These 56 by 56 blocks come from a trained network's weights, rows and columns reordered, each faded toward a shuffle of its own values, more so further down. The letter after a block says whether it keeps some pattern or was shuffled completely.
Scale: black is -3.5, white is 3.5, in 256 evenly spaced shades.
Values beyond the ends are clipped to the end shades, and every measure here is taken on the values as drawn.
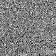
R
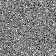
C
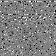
R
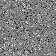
C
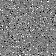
C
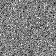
C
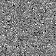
R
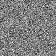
R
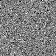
C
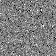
C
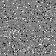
R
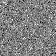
C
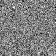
R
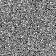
C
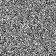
C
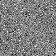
R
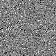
R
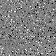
R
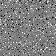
R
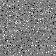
R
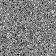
C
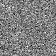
R
